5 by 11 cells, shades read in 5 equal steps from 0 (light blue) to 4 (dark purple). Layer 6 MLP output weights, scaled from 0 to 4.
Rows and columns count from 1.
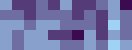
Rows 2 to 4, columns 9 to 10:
3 1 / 3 0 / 3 1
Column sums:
6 10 10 7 10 10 14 9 13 3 11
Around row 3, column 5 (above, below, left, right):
2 3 1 2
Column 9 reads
2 3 3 3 2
